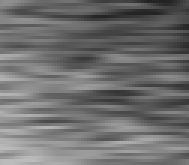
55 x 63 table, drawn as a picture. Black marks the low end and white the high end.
Ninth with the lowest average: top right. Mirror symmetry: none. Slope: up to the bottom left. Histogram: bell-shaped. Grain: streaks across. Ninth with the highest average: bottom left.
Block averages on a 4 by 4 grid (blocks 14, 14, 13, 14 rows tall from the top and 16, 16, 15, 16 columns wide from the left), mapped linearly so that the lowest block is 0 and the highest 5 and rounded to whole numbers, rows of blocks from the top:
2100 / 3221 / 4211 / 5433
